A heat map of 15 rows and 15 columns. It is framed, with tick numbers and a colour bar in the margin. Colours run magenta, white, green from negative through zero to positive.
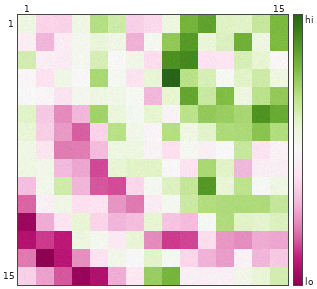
The field climbs toward the top right. Rings spread out from the top right. The ninth with the lowest average is the bottom left. Neither half mirrors the other.
